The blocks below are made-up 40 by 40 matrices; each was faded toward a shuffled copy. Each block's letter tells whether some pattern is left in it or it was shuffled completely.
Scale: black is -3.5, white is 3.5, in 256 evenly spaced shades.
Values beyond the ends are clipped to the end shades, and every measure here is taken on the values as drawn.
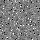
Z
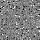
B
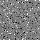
Z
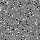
Z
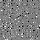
B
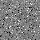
Z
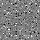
B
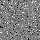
Z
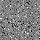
Z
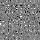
B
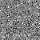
B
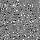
B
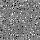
B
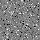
Z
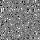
B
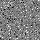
Z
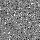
Z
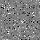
B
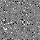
B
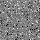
Z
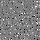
B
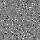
B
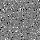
B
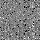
B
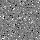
Z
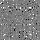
B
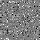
B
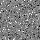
Z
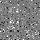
B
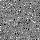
Z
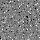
Z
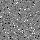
Z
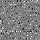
B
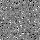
Z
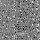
B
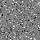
Z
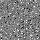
Z
